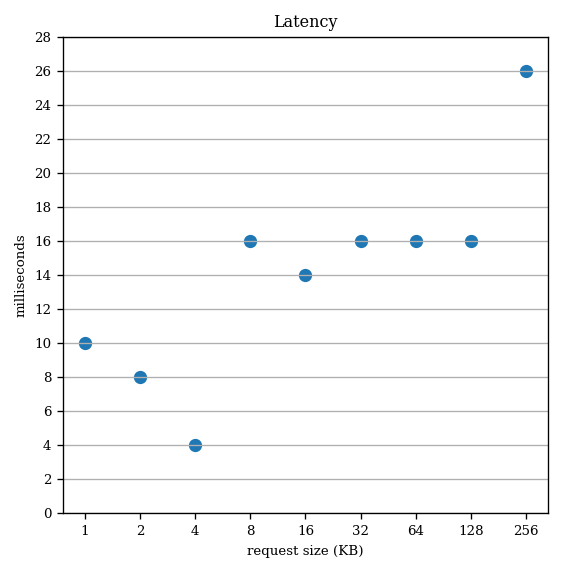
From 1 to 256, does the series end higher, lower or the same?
higher
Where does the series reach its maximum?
256
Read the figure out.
Title: Latency
x-axis: request size (KB), ticks 1 2 4 8 16 32 64 128 256
y-axis: milliseconds, ticks 0 2 4 6 8 10 12 14 16 18 20 22 24 26 28
Values:
10 8 4 16 14 16 16 16 26
